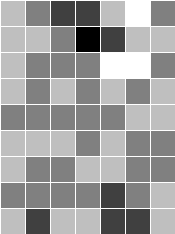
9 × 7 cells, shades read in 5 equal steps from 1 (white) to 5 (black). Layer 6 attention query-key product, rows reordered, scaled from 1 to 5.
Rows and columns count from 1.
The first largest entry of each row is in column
3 4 2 2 1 4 2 5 2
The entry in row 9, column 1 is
2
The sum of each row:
19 20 16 17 19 17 18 21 20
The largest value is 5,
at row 2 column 4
